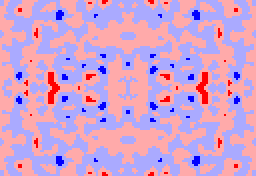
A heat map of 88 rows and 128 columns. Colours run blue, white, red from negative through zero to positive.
There are no regular stripes. No row or column stands out. On average the colour sits 50% of the way up the scale. Its left and right halves mirror each other, and so do its top and bottom. The texture is blotchy.
